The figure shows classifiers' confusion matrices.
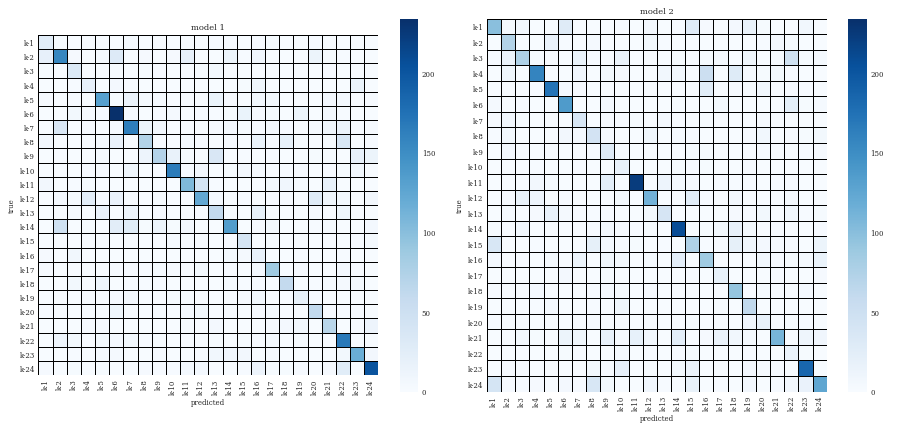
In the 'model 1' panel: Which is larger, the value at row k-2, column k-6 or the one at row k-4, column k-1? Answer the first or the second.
the first
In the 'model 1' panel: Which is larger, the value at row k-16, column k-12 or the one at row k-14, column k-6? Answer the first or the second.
the second
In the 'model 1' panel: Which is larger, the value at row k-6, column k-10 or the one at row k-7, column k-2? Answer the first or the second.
the second
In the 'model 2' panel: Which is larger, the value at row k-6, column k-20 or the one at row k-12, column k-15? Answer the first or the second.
the second
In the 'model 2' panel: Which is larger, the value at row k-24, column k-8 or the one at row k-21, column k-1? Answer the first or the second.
the first
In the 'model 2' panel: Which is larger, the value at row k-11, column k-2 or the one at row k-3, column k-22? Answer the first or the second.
the second
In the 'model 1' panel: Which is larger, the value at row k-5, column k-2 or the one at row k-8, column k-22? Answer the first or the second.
the second
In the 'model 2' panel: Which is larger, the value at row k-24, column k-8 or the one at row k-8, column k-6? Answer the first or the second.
the first
